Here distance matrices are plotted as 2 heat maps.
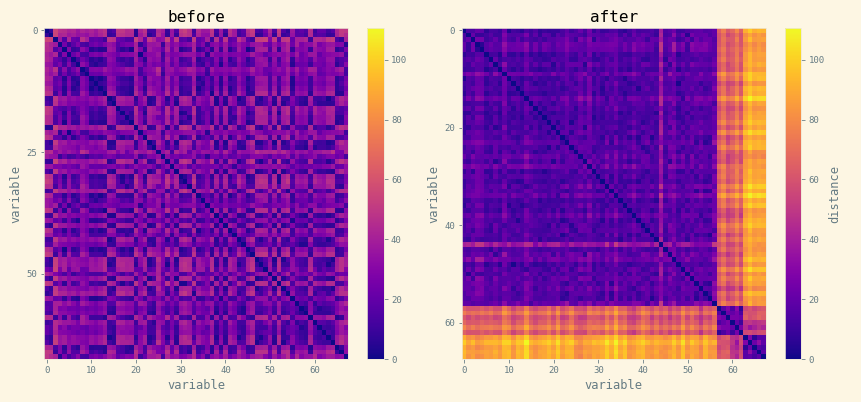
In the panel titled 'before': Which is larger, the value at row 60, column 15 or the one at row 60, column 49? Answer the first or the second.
the second
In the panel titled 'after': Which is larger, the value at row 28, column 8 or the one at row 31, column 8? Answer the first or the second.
the first
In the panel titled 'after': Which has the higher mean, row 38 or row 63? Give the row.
63
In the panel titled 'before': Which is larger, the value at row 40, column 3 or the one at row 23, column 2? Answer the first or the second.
the second
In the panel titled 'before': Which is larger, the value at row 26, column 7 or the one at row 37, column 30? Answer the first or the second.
the first
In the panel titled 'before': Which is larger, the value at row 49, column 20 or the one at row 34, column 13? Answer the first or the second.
the first
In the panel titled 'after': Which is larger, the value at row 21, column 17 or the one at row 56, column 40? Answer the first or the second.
the second
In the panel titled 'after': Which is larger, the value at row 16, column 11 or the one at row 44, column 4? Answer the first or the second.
the second
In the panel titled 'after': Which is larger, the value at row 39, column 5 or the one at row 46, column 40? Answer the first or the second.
the second
